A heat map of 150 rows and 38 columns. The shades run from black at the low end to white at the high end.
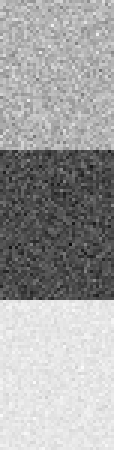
It is made of 3 by 1 panels. Panel 1,1: high, fine-grained. Panel 2,1: low, fine-grained. Panel 3,1: very high, fine-grained, faint in contrast.
